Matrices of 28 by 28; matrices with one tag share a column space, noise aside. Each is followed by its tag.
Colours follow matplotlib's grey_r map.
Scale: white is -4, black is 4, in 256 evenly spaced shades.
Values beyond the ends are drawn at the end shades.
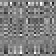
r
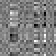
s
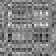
s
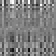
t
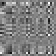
r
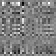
r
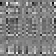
r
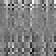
t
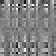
t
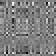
r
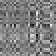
s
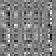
s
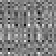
s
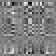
r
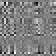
r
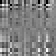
t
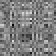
s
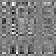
r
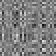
s
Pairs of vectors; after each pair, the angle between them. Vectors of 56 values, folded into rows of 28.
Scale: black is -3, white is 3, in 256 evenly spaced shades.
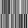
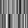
partly opposed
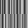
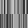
orthogonal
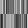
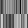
nearly opposite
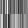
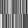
orthogonal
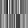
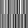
partly opposed
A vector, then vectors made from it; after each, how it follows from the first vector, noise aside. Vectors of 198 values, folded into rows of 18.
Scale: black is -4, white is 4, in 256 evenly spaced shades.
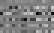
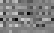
reversed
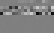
partly zeroed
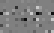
partly zeroed
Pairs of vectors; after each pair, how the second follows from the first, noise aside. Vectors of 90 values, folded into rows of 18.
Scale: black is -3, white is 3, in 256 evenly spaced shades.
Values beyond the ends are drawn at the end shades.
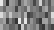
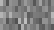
shrunk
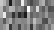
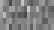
shrunk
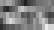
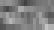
shrunk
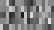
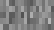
shrunk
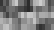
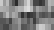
negated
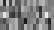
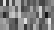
negated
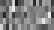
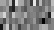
negated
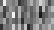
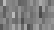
shrunk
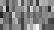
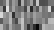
negated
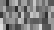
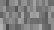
shrunk
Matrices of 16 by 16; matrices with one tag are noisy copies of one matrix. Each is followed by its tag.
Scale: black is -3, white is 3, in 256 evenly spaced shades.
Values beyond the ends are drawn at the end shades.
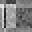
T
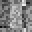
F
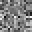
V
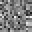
V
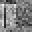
T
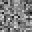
V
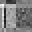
T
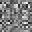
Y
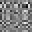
Y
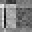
T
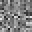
V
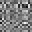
Y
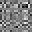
Y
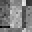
F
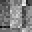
F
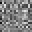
Y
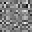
Y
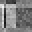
T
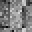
F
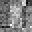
F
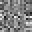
V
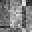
F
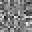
V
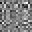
Y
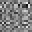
Y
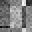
F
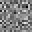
Y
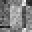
F
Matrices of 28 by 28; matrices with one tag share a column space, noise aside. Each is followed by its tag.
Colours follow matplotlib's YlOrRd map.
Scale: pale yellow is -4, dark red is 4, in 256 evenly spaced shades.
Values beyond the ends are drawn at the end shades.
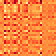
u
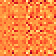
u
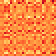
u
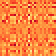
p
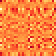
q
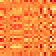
q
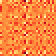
u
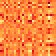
p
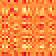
q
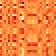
p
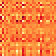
p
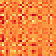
p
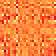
p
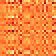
u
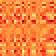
p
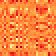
q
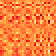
p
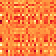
p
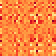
p
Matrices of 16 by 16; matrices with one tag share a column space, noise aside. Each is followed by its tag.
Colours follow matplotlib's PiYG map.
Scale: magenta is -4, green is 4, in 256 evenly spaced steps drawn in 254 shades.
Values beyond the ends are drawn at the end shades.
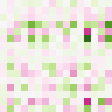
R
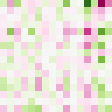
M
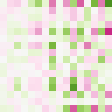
M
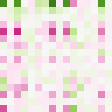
M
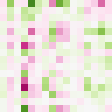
M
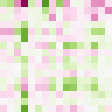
M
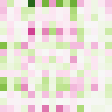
M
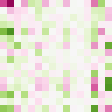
M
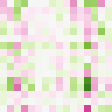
M
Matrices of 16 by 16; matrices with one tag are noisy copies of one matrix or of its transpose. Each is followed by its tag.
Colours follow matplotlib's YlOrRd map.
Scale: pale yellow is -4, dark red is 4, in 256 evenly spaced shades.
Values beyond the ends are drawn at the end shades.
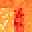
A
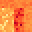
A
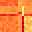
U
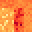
A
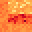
A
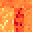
A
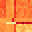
U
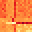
U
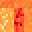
A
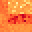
A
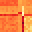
U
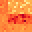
A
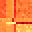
U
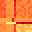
U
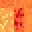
A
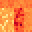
A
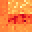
A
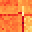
U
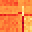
U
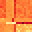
U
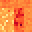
A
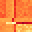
U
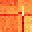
U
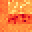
A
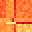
U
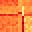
U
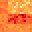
A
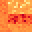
A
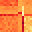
U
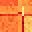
U
